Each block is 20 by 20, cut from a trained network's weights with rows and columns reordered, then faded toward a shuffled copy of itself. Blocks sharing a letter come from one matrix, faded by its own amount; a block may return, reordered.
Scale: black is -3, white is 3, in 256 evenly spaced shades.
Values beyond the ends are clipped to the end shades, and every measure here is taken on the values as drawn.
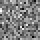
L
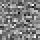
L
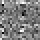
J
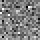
L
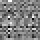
J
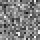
L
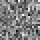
L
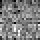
J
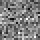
L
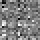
J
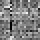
J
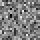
L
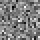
L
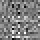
J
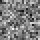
L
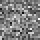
L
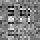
J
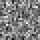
L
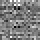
J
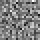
L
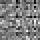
J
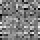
J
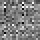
J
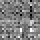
J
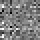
J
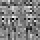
J
